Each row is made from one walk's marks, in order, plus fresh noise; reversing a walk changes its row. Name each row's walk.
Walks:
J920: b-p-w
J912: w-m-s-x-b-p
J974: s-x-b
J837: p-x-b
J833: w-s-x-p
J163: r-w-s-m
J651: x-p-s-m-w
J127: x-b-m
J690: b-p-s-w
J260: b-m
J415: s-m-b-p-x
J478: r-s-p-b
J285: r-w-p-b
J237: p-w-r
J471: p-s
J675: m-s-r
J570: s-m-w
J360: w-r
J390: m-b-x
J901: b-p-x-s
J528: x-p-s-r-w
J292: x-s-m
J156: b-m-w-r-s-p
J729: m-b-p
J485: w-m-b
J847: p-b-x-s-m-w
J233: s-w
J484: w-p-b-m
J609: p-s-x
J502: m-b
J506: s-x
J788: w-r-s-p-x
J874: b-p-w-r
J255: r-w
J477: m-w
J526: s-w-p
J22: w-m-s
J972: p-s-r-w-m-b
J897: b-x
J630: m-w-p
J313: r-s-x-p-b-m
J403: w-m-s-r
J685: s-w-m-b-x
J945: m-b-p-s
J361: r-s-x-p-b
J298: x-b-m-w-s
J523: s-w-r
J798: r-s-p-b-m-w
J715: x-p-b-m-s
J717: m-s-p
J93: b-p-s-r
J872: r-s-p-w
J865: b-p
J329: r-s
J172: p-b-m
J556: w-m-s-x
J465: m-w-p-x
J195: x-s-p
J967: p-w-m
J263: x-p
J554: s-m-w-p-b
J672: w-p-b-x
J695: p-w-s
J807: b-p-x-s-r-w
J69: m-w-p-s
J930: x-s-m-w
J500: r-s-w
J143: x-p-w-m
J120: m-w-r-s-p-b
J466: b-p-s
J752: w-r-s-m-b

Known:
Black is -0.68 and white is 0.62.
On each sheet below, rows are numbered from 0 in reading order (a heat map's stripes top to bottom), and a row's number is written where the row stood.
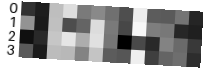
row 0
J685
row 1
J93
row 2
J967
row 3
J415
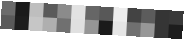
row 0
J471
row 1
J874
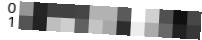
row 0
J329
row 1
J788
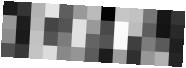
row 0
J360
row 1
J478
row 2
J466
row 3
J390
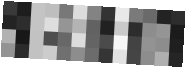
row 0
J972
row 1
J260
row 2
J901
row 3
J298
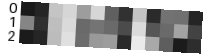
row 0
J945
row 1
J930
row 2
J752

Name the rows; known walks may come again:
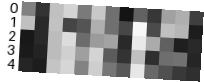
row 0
J143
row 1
J897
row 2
J752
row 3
J945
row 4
J526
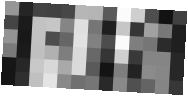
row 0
J329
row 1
J920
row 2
J93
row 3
J847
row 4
J729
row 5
J556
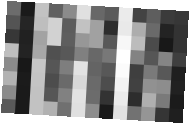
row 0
J471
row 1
J788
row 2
J523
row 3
J506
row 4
J466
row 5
J901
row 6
J865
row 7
J874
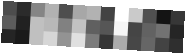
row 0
J500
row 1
J415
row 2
J695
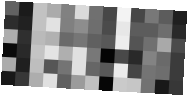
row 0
J690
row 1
J685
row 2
J292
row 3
J967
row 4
J609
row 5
J360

